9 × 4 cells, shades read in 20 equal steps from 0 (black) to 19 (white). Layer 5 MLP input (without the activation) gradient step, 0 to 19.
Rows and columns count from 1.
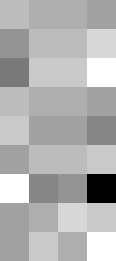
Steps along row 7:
down up down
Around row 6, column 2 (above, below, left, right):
12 10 12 14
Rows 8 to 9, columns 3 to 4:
16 15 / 13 19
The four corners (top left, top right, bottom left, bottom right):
14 12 12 19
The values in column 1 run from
9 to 19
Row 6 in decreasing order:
15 14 14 12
